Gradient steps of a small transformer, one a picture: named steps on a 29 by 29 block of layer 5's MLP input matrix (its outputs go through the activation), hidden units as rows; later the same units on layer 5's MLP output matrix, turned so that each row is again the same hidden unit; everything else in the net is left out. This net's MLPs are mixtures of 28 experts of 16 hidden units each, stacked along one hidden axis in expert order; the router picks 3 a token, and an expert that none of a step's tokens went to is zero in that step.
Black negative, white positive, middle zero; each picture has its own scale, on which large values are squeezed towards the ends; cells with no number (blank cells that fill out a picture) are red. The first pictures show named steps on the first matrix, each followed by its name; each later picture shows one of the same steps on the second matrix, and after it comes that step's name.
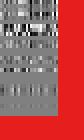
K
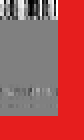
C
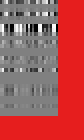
K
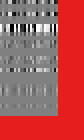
K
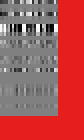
K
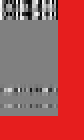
C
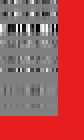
K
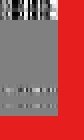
C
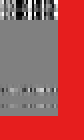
C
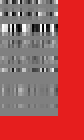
K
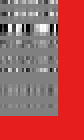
K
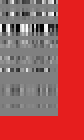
K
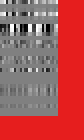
K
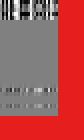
C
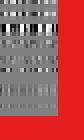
K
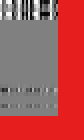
C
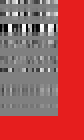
K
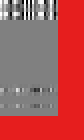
C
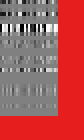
K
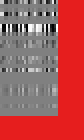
K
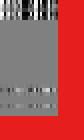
C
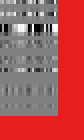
K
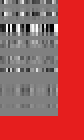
K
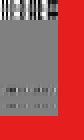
C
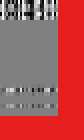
C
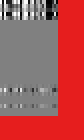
C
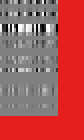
K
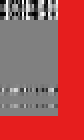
C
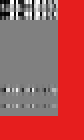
C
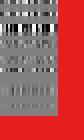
K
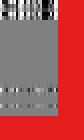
C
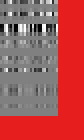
K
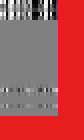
C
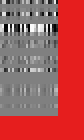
K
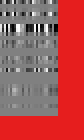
K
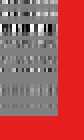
K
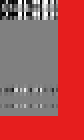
C
